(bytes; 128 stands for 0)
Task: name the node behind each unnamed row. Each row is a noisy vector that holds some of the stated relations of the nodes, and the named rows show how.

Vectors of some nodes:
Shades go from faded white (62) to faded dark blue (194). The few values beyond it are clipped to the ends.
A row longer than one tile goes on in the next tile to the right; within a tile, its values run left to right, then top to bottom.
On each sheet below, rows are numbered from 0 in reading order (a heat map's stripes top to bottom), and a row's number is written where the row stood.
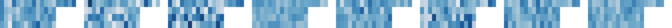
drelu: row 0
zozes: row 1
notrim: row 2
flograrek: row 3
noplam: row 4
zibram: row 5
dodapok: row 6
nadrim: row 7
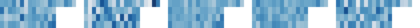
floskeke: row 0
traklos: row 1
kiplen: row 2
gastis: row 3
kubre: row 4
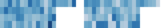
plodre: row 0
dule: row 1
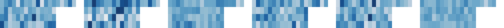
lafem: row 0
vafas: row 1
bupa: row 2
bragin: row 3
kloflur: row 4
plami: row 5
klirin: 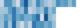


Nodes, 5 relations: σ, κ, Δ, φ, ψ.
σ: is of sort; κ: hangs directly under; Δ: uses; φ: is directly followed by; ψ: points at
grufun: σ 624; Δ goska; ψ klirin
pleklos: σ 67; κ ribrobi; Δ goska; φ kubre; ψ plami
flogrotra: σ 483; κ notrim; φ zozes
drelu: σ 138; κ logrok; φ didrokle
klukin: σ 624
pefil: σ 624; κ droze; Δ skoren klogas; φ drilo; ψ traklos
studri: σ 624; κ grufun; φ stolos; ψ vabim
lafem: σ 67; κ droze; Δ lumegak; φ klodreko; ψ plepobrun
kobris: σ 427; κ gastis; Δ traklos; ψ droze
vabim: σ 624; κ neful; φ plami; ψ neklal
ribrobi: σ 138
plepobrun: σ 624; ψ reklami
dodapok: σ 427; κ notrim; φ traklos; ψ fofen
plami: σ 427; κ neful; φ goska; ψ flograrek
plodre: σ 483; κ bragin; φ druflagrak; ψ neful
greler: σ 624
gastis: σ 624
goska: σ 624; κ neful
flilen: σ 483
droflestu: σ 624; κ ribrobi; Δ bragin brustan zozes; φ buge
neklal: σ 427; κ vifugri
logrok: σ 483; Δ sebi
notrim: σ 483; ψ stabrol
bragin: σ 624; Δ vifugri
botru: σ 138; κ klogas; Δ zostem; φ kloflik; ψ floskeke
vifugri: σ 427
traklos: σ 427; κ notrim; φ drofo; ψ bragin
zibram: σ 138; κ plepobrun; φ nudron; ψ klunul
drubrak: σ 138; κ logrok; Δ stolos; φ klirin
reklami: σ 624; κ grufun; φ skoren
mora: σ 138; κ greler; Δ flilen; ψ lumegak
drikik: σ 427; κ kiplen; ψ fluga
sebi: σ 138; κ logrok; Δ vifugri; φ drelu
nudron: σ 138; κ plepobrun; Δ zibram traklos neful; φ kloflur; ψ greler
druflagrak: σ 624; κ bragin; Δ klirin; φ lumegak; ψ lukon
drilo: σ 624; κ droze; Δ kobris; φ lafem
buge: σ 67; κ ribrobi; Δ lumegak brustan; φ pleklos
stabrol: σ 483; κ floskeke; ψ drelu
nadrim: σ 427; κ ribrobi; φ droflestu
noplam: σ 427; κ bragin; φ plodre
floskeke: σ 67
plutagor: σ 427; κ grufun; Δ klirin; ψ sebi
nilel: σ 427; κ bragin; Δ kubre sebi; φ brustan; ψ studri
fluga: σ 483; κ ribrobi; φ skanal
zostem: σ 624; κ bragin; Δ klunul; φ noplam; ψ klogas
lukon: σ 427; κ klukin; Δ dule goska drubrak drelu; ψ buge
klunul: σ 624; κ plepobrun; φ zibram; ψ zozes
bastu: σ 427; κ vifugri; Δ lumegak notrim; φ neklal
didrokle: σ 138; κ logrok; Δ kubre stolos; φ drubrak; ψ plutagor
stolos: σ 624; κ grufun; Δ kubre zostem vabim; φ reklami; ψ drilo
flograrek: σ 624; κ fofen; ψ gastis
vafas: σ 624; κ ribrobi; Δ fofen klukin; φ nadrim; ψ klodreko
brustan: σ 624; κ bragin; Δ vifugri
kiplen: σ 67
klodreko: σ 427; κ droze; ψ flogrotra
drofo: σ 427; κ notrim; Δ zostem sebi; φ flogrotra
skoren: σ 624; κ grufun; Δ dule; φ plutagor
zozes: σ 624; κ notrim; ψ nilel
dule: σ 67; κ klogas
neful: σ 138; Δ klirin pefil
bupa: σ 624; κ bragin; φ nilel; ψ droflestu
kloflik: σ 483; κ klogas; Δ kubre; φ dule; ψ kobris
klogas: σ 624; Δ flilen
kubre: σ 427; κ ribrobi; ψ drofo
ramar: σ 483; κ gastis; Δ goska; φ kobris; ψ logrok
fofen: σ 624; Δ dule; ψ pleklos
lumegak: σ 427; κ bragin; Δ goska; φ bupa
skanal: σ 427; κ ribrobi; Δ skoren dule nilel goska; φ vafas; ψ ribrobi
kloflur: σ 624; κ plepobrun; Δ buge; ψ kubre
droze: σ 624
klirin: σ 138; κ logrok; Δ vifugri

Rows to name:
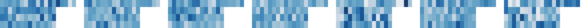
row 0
zostem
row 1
goska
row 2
logrok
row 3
vifugri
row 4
kobris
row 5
pefil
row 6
flilen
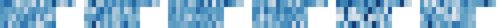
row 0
pleklos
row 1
druflagrak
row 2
stolos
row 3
didrokle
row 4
klukin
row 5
klogas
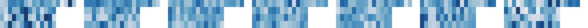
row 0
drilo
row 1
fofen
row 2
sebi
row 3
lumegak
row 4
brustan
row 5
bastu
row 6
mora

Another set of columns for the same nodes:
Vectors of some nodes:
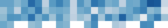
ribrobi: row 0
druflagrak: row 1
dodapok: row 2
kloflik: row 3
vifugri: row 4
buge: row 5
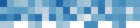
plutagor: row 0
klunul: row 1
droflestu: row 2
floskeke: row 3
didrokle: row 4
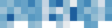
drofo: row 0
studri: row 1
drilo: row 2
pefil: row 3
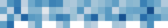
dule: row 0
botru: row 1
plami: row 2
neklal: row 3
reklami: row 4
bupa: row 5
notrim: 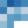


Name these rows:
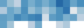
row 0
neful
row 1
zostem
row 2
kloflur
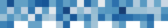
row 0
plodre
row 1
lafem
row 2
kubre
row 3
nudron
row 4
nilel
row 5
vafas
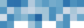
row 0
logrok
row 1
drelu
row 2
ramar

